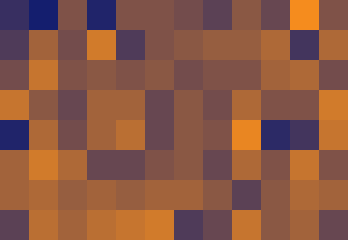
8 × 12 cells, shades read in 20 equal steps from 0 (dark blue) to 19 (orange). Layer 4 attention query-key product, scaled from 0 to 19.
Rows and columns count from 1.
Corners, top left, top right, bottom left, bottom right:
3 9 6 7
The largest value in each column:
15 16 13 16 15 16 12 11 18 13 19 16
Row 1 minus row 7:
-9 -13 -2 -11 -2 -3 -4 -4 4 -3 6 -3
